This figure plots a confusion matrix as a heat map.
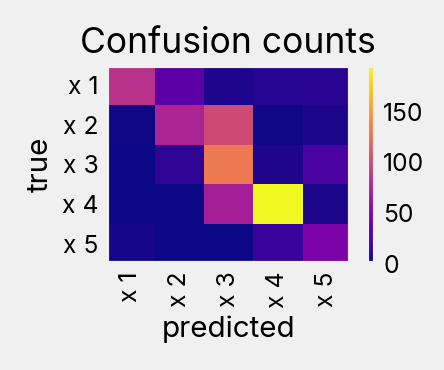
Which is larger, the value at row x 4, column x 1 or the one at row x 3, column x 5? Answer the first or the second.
the second
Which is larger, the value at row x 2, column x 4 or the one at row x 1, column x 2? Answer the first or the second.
the second
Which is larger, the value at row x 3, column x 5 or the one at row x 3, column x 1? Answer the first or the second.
the first
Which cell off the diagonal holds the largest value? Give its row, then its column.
x 2, x 3
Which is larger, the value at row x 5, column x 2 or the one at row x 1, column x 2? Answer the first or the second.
the second
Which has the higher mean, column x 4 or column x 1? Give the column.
x 4
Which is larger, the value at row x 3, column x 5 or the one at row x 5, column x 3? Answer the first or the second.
the first
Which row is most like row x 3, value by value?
x 2
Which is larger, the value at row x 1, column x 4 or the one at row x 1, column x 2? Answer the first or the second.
the second
